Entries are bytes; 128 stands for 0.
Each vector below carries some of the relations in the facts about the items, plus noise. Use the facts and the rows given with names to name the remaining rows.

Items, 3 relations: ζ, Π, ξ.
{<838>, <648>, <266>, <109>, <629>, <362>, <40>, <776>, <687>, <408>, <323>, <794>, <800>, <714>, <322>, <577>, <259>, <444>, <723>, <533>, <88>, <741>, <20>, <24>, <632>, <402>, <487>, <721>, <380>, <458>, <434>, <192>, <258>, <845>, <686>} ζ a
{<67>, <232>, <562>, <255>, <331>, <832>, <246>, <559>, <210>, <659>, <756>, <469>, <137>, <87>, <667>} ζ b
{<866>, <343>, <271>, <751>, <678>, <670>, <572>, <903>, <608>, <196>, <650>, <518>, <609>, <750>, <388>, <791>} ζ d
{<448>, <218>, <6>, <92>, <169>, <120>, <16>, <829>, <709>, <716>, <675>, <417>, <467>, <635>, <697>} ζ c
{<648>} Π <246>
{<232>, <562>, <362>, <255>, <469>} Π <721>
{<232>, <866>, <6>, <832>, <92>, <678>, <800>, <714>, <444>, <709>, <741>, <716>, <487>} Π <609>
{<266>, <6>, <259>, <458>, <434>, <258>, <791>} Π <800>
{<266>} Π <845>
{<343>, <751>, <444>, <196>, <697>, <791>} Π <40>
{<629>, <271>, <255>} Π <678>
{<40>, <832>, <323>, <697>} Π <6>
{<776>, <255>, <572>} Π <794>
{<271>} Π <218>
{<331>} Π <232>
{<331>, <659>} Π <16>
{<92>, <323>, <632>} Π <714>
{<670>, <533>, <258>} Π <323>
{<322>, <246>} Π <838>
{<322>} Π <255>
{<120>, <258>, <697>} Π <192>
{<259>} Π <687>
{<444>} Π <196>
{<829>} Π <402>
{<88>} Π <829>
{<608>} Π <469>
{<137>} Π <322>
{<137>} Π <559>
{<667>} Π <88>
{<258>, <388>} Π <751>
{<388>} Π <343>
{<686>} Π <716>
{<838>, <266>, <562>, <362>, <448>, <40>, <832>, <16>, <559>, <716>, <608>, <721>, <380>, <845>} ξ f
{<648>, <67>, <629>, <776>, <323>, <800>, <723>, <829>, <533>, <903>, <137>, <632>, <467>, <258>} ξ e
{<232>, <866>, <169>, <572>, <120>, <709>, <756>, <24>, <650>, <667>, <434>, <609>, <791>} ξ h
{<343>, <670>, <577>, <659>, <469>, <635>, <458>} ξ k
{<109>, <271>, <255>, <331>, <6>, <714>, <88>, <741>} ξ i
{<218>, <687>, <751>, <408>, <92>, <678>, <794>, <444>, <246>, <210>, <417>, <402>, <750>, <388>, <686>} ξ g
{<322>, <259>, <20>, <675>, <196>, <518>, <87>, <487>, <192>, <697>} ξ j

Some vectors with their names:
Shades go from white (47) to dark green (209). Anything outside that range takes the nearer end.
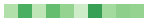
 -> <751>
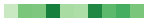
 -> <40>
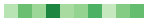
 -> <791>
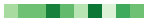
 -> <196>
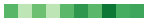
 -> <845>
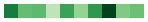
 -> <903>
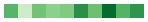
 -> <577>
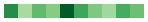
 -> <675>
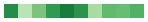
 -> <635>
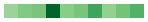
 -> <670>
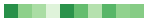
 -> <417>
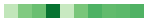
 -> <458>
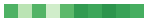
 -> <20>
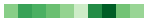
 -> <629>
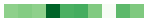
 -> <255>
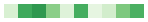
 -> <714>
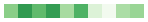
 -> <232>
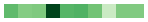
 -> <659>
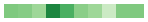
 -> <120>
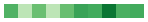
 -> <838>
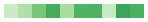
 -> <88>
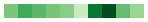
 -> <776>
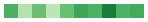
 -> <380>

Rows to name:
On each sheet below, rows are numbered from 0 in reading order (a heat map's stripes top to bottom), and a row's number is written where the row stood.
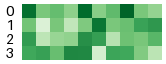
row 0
<467>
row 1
<109>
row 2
<169>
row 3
<829>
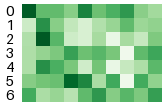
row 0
<67>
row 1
<444>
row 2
<678>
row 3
<271>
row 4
<866>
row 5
<697>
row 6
<650>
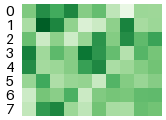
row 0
<832>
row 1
<800>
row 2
<24>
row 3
<87>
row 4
<756>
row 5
<388>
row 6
<434>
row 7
<487>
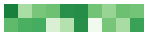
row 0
<559>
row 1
<609>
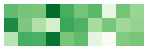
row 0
<562>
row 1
<210>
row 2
<6>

